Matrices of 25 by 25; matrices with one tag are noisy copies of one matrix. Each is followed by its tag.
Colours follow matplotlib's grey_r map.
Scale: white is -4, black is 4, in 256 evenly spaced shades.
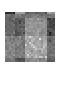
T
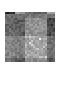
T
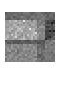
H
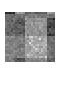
T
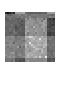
T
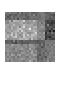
H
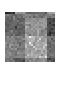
T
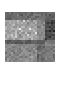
H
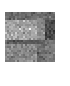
H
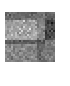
H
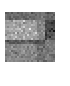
H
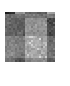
T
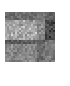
H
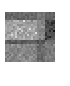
H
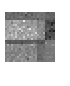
H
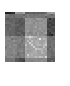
T
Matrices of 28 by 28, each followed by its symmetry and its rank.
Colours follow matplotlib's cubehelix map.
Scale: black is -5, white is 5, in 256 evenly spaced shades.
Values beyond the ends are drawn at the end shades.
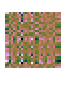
neither, rank three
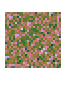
symmetric, full rank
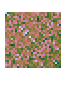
symmetric, full rank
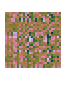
neither, rank five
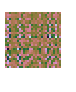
neither, rank three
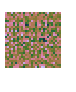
neither, rank five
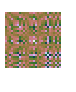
symmetric, rank two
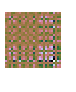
symmetric, rank two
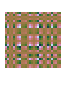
symmetric, rank one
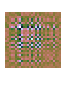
symmetric, rank two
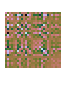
symmetric, rank three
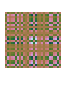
symmetric, rank one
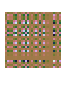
symmetric, rank one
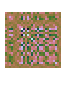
symmetric, rank three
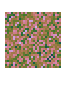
symmetric, full rank
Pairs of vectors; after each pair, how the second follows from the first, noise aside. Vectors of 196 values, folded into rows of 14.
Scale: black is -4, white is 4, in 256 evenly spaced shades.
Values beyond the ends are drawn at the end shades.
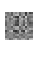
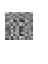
reversed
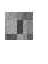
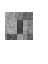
copied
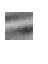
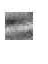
reversed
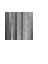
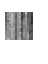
reversed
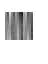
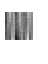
reversed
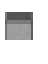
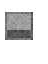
wrapped around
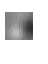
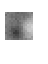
negated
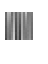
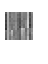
wrapped around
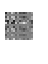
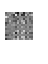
wrapped around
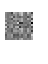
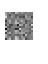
reversed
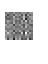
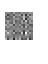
copied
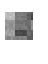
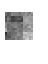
reversed
